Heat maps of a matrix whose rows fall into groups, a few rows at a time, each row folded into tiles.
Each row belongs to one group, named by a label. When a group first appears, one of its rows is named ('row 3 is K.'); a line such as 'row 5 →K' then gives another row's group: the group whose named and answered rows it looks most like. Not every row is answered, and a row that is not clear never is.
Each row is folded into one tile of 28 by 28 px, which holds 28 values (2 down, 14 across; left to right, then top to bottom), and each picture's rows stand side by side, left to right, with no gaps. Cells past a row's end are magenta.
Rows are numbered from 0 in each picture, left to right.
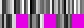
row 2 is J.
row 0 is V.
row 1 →V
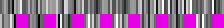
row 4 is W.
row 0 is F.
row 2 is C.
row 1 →J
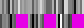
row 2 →C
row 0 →J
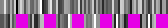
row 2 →V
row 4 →C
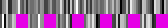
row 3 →C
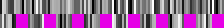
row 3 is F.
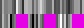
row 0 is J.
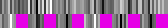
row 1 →J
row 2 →J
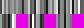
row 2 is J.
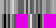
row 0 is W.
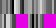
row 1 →W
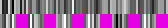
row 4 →W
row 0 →V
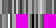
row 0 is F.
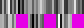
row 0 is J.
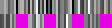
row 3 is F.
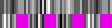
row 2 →W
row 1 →F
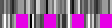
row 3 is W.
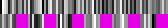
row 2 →C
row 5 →C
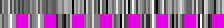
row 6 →W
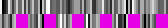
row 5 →W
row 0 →V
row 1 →F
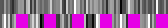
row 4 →F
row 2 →J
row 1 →C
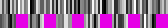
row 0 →J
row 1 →V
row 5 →C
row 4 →V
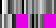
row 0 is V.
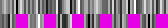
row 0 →F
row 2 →V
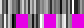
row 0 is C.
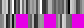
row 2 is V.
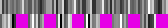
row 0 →C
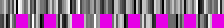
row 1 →C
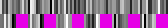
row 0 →C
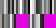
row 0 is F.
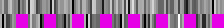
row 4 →F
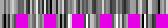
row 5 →C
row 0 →W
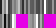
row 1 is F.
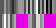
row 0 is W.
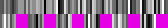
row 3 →C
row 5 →V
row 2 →V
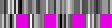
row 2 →W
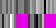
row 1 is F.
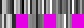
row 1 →J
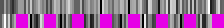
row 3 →F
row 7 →V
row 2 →W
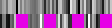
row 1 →V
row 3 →C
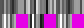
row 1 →C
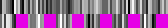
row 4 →F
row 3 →W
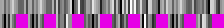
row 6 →W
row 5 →C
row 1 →W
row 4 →J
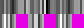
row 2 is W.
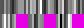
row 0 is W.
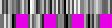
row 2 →J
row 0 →C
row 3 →W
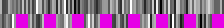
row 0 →V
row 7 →W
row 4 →J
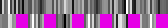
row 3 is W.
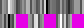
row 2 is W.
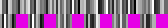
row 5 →V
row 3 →V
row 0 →C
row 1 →C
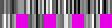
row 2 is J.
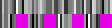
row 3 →C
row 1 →W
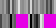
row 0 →J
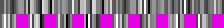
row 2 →J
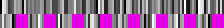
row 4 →V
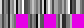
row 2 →V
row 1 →F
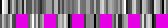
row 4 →V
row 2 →C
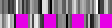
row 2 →J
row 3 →V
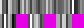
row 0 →C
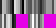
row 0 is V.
